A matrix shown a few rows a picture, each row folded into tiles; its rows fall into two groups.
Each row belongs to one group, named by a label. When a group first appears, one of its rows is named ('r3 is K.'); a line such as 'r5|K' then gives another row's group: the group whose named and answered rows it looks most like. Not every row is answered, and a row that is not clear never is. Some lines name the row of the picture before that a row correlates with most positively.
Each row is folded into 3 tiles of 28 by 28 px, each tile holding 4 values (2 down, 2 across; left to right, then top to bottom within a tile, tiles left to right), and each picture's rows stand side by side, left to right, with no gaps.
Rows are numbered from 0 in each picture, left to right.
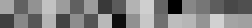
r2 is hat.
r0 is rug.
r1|rug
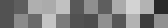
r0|rug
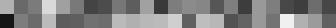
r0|rug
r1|hat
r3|hat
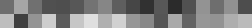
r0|hat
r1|hat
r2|hat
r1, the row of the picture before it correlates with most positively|3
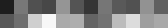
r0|hat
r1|hat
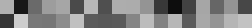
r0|rug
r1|rug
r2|hat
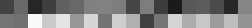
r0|hat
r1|hat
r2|hat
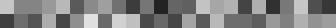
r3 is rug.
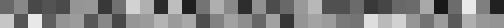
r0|hat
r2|rug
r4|hat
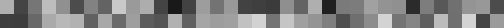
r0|rug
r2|hat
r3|hat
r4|rug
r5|rug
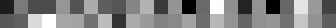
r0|hat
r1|rug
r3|rug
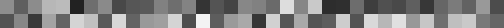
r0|rug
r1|hat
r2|hat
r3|rug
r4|hat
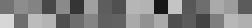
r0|hat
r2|rug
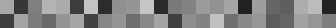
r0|rug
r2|rug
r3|rug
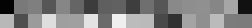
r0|hat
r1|hat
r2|rug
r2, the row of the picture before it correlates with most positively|2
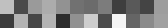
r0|rug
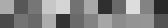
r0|rug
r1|rug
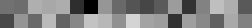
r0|rug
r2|rug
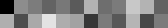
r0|hat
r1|rug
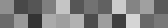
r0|rug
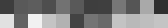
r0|hat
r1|hat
